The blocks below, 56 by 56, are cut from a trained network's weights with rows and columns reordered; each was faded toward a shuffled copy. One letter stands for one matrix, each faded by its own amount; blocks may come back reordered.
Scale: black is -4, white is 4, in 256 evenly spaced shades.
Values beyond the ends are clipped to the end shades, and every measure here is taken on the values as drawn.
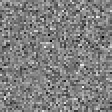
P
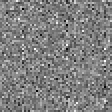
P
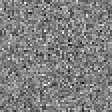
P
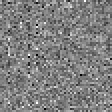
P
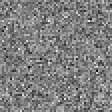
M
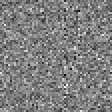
P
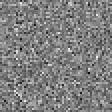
P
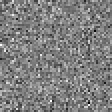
P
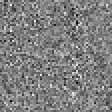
P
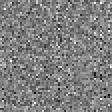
P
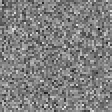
M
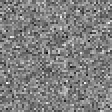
M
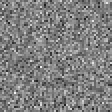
M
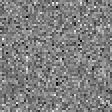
P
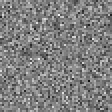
M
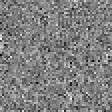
P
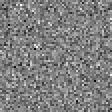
M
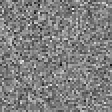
M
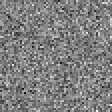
M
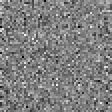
P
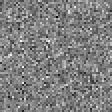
P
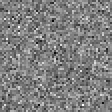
P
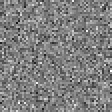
P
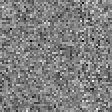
P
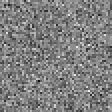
M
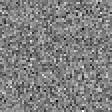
P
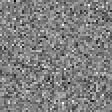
P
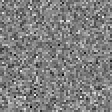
P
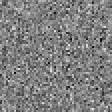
P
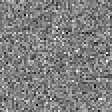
M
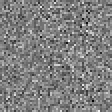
P
